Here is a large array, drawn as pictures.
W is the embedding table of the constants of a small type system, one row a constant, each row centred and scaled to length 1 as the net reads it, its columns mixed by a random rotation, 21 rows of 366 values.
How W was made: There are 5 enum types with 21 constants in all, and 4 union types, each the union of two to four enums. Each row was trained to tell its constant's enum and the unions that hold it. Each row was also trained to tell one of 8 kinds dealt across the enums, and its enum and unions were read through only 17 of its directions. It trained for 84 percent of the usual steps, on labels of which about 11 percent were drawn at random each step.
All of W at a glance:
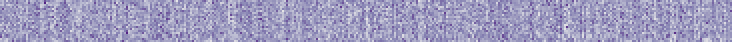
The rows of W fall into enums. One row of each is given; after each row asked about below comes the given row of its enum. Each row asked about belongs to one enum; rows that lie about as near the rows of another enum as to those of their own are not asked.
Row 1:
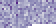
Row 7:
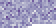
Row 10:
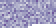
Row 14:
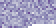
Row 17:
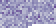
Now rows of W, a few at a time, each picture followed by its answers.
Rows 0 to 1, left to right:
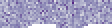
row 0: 1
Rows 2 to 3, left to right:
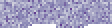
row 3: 10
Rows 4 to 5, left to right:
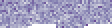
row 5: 17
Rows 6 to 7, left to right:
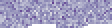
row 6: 7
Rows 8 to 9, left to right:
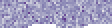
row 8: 10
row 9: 7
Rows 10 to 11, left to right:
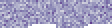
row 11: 17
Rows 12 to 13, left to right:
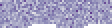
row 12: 14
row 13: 1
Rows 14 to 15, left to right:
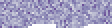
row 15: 10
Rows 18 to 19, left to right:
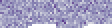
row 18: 17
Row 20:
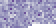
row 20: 1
